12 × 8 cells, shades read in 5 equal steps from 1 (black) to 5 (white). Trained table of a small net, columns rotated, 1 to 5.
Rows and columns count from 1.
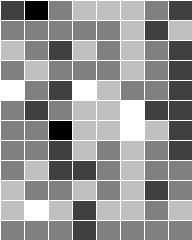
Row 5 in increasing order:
2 2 3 3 3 4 5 5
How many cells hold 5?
5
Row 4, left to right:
3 4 3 3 3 4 3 2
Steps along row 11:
up down down up same down up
